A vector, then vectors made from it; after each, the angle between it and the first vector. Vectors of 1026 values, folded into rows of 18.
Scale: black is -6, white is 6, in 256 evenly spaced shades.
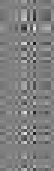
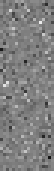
orthogonal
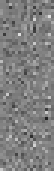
partly opposed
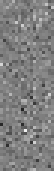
partly opposed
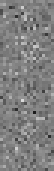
partly aligned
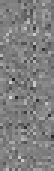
partly opposed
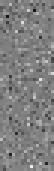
orthogonal
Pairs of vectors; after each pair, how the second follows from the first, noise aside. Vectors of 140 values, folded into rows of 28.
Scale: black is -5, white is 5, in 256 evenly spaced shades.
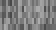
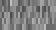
sign-scrambled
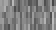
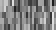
scaled up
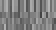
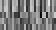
scaled up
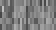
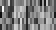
scaled up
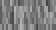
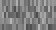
shuffled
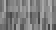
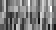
scaled up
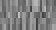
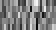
scaled up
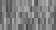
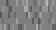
partly zeroed
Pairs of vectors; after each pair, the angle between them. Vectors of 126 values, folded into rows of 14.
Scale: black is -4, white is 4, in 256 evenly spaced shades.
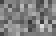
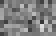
nearly parallel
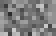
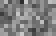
orthogonal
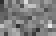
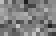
nearly opposite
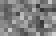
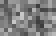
nearly parallel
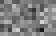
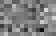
nearly parallel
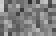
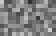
partly aligned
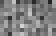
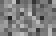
nearly parallel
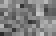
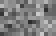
nearly parallel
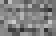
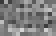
nearly opposite
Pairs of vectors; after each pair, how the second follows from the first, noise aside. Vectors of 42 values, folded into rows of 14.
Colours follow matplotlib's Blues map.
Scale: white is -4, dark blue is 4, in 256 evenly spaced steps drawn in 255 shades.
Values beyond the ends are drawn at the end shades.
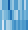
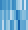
reversed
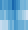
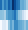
scaled up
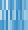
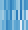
reversed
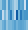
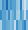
shuffled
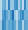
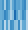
reversed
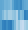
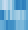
reversed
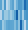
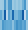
shuffled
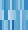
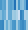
reversed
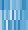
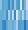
reversed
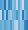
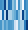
scaled up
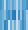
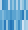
shuffled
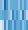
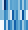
scaled up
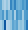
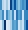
scaled up
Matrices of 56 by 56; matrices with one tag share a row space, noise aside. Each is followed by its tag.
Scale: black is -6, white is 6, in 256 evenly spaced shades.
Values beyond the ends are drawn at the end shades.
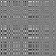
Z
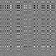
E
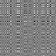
E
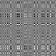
E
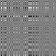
Z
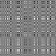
E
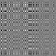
Z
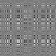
E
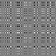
E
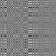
Z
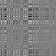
Z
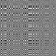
Z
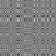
E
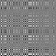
Z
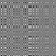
Z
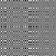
Z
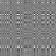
E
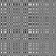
Z
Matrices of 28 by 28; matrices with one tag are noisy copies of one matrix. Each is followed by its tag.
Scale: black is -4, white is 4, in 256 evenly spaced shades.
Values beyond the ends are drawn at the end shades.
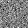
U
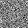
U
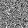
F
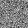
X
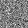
F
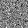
F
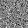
F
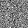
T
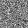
F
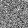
X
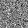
F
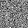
T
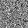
F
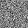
T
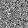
F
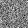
U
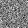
U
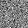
T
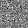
T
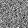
U
